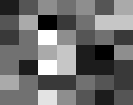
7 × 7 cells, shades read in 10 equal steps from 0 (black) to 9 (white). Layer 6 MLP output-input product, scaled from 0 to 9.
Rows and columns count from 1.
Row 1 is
1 3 5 4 5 3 6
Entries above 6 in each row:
0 2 1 1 2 0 1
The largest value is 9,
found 2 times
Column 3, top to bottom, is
5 0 9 6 9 2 8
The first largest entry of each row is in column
7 6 3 4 3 1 3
